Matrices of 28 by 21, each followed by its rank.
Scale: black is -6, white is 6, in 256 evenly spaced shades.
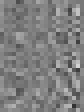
three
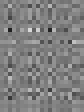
two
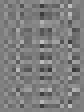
two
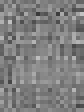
three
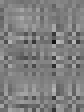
two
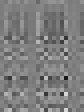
two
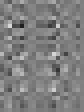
two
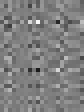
three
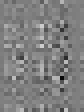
three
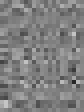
three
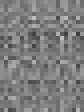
three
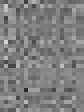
three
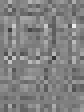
three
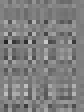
two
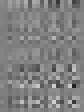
two
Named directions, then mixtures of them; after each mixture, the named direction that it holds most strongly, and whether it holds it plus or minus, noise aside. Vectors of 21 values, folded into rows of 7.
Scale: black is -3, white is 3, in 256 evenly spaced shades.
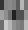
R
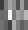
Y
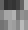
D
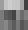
D, minus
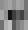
Y, minus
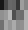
R, plus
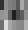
R, plus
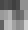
D, plus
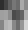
R, plus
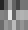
Y, plus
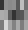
R, plus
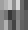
D, minus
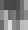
D, plus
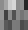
D, minus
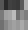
D, plus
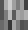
Y, plus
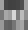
D, plus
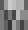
D, minus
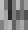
Y, minus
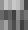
D, minus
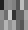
R, plus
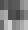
R, plus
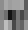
D, minus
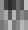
D, plus
